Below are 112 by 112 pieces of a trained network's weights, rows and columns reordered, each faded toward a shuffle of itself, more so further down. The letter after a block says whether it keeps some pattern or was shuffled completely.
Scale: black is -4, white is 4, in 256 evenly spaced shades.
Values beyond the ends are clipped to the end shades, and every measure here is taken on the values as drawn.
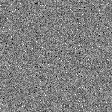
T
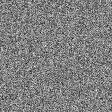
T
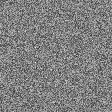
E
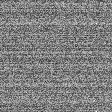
T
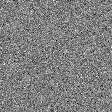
E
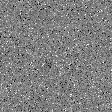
E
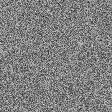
E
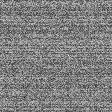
T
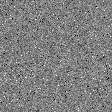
E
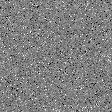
E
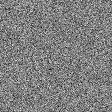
E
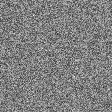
E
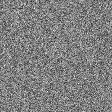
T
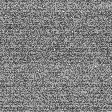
T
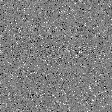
T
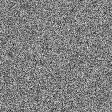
E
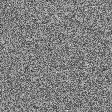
E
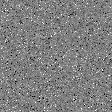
E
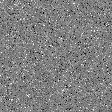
E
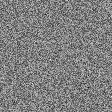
E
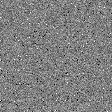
T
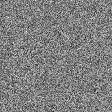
E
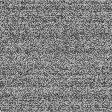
T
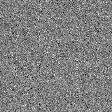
T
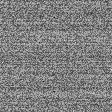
T
